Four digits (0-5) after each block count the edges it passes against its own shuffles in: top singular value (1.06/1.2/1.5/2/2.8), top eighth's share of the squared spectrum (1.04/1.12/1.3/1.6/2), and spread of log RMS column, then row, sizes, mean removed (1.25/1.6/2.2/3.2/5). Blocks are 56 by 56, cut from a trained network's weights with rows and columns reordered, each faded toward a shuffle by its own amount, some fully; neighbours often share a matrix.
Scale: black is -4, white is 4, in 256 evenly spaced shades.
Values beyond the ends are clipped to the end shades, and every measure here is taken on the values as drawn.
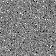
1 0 0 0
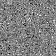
0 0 0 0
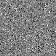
1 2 0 1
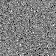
0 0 0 0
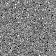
0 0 0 0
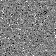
0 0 0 0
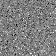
0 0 0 0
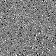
0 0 0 0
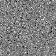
2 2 0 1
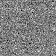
2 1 0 0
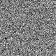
0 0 0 0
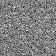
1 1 0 0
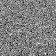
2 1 0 0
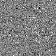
2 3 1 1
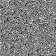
0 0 0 0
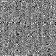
2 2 0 2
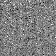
1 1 0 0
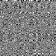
4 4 1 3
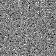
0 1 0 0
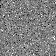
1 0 0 0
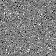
2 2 0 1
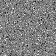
1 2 0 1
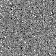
1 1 0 0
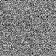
3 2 0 1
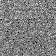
2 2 0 0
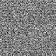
3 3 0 1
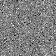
0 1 0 0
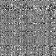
3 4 2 3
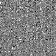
2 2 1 2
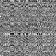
4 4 1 3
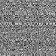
4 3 1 2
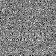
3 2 0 1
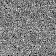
1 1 0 0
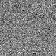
3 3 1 1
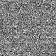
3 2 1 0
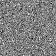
1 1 1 0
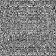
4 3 0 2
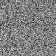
2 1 0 0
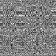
4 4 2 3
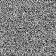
2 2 0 0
